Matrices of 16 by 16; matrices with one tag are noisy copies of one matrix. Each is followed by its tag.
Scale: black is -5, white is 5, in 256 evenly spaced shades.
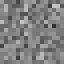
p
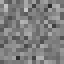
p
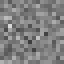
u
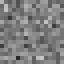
p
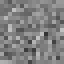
u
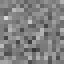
u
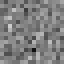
u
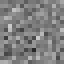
u
